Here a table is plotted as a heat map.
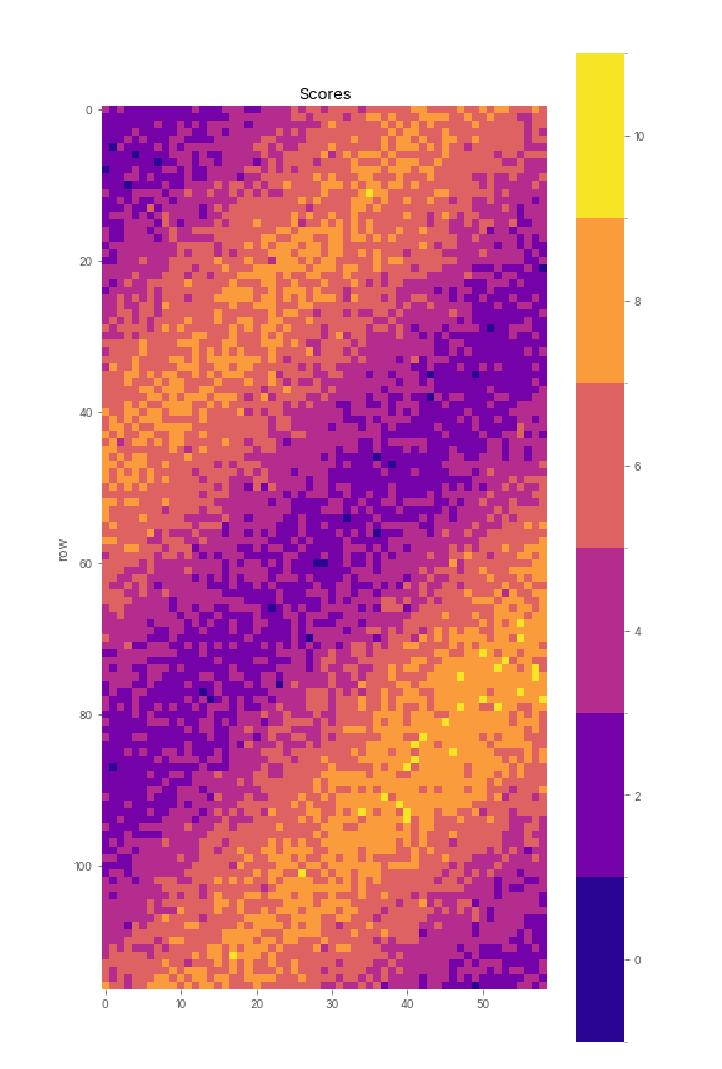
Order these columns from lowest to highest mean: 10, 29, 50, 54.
10, 54, 50, 29
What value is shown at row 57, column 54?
6
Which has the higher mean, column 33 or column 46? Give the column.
33
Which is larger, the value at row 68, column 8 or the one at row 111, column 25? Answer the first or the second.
the second
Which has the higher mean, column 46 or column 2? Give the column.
46
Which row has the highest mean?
97
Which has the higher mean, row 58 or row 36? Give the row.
36
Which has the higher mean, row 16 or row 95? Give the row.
95
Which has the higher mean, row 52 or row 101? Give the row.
101
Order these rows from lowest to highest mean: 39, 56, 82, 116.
56, 39, 116, 82
